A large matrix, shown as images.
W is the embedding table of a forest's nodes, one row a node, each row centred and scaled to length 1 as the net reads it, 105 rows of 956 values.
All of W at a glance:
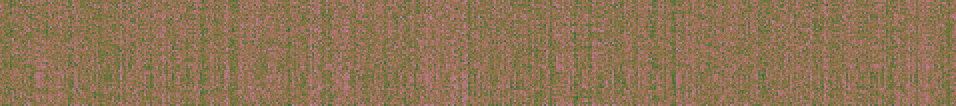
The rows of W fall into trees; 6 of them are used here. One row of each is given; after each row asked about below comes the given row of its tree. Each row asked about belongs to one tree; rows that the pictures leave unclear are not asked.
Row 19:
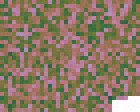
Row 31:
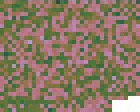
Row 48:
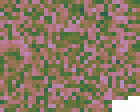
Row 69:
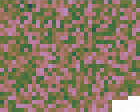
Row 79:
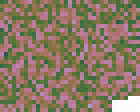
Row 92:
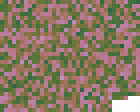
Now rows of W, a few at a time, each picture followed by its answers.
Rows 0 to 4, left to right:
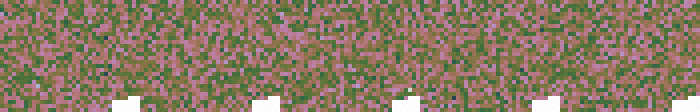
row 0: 69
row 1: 31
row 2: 92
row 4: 31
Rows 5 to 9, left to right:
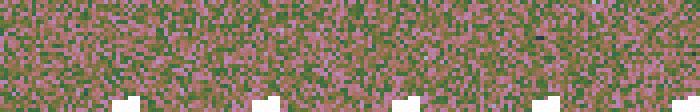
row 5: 31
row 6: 69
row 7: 69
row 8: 92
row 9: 19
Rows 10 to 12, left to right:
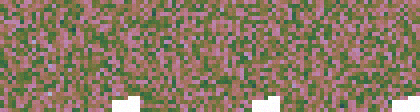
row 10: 69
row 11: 31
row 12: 31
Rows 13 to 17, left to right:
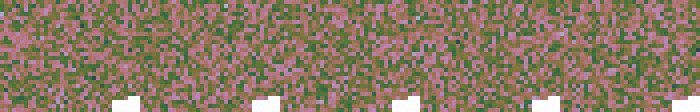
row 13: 92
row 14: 19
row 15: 48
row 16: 48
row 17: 48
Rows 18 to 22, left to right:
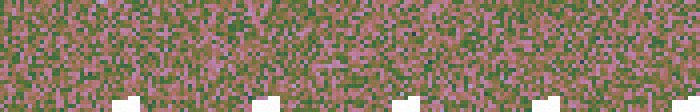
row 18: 19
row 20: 31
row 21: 79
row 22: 31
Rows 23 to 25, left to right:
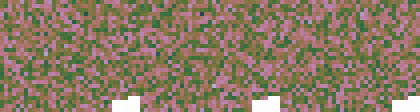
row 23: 48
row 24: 92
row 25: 92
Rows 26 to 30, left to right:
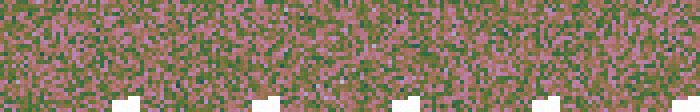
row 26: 31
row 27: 48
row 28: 79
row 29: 19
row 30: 31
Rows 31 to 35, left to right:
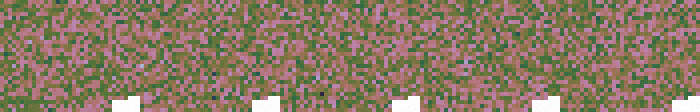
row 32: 92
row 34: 69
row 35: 31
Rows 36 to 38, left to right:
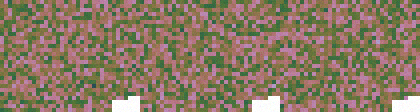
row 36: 31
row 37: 48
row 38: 92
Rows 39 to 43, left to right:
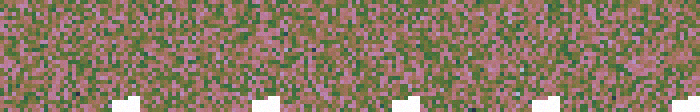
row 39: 48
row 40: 69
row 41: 79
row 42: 19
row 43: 19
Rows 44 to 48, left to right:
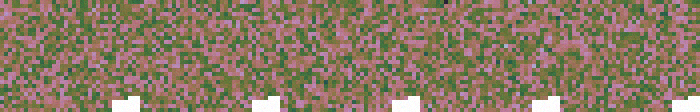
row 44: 79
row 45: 31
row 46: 69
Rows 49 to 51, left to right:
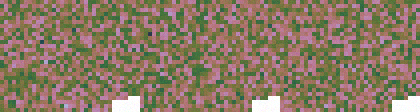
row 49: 69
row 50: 19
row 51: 92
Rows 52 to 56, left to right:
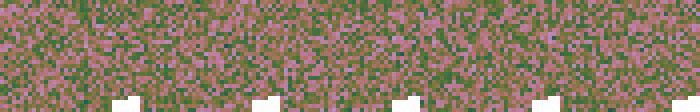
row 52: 79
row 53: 31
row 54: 48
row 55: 69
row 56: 31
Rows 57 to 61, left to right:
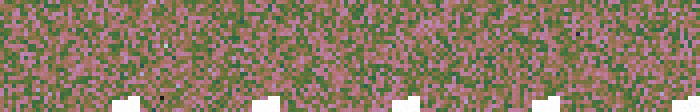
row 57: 19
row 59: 69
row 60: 69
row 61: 19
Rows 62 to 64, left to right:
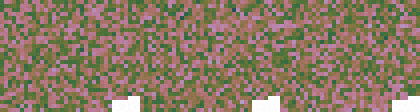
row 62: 48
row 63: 31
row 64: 69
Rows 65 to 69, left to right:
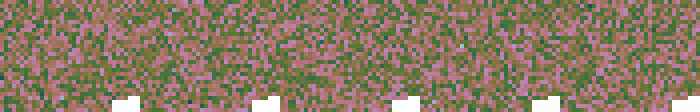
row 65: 31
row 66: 69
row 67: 69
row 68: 79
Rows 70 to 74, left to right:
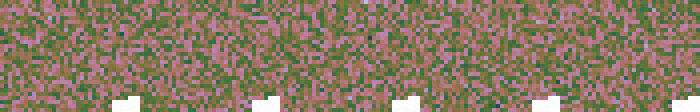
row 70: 79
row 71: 31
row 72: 19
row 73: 48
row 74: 79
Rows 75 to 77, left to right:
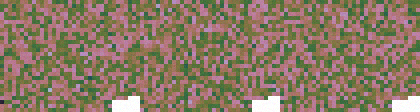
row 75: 48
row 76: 48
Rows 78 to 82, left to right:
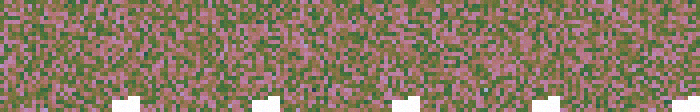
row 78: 48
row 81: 19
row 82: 48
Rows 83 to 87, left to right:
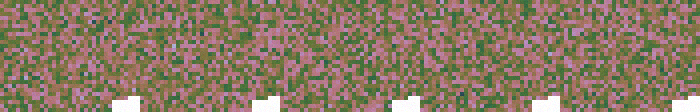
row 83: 19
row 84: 69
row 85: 48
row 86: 48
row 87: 48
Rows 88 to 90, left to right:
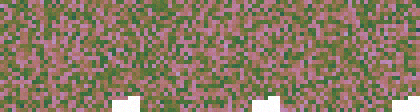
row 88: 31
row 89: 31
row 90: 79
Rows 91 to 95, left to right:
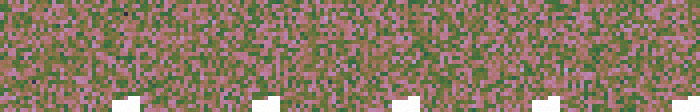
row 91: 92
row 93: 48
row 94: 19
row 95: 48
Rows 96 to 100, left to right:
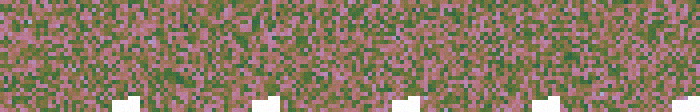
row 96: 92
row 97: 69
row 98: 69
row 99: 48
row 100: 19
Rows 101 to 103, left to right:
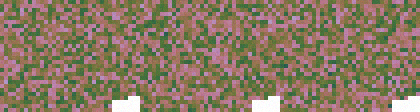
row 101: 48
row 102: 31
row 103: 69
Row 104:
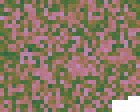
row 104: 19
